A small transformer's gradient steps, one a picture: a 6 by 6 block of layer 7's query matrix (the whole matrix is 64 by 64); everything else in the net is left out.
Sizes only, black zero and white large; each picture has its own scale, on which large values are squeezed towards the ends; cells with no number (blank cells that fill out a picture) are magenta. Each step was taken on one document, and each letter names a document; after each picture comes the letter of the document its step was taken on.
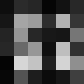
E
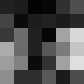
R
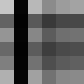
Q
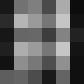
E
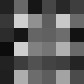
E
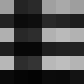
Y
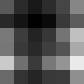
R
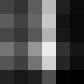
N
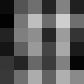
E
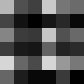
Y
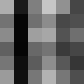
Q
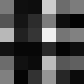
Y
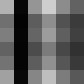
Q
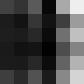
Q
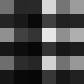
Y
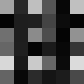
N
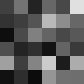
Y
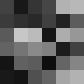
E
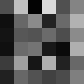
N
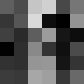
Q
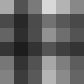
Q
